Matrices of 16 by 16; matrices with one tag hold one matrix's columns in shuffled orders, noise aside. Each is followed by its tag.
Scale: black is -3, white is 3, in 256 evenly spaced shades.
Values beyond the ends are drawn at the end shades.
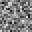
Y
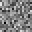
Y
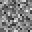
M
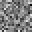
M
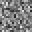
Y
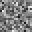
Y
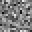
M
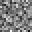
M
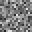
M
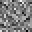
M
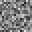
M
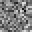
Y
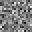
Y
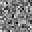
Y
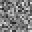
Y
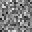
M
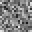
Y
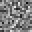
Y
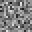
Y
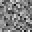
M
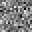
Y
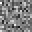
Y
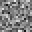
M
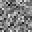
M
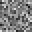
M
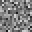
M
